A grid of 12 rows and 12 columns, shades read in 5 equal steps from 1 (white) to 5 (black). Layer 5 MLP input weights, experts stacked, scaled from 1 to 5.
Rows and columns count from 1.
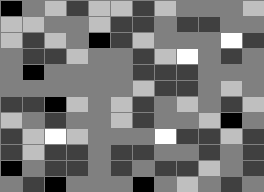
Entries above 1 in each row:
12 12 11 11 12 12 12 12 10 12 12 12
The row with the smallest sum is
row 9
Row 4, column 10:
3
